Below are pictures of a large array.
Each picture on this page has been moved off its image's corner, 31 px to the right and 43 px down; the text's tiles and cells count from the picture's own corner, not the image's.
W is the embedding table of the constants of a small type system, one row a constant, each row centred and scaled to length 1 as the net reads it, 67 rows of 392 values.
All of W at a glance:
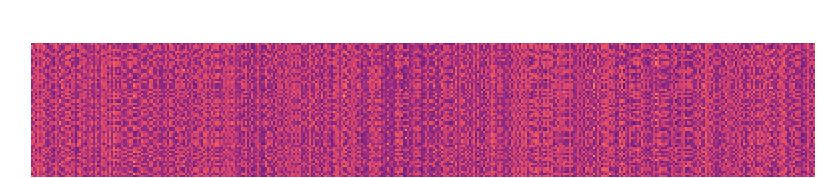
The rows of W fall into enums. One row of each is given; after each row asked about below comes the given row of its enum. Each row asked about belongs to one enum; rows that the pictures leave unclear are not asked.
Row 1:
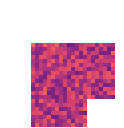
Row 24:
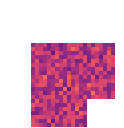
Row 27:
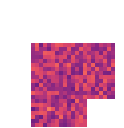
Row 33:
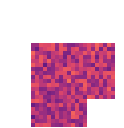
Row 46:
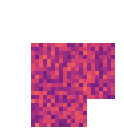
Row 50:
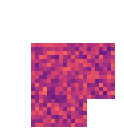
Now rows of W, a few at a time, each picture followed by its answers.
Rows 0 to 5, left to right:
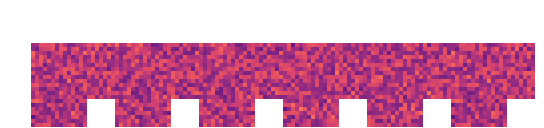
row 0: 33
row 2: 1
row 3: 27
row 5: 33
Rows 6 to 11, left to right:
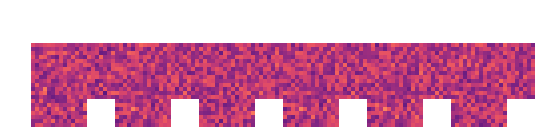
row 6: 50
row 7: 27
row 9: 27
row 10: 27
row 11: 46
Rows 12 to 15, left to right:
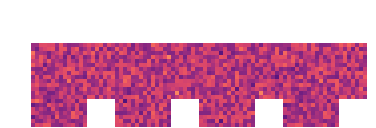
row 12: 33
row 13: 24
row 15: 33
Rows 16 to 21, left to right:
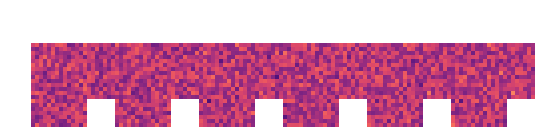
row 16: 46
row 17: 1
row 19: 33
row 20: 24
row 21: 24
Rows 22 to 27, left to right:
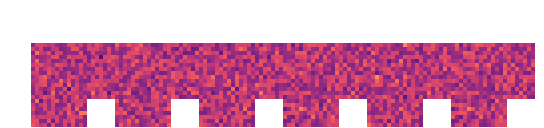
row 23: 1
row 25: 27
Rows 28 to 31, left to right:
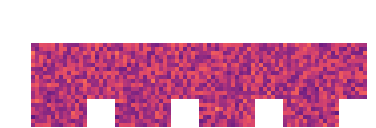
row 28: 33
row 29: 33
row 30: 27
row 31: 1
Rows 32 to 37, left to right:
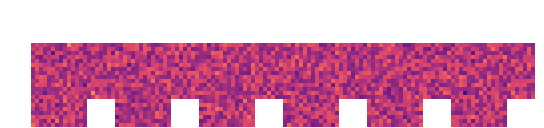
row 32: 24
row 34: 27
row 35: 46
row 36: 1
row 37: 24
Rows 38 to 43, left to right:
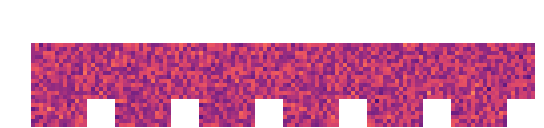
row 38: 27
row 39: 33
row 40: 33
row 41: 27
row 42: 24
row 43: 24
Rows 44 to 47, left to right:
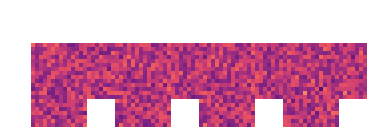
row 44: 1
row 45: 46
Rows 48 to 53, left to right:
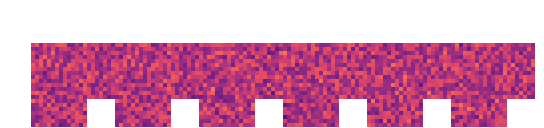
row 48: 46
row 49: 46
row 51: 33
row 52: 24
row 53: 27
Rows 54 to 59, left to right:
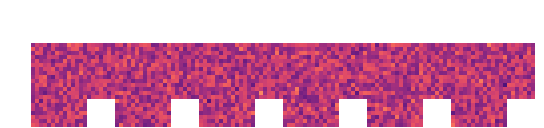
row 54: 24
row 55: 46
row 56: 24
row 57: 50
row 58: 27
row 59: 24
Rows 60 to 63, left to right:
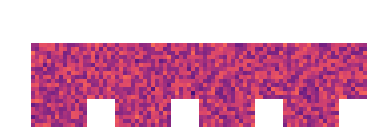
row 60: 33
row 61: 24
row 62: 1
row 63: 1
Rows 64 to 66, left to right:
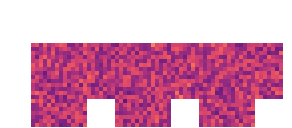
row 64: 46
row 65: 24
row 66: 1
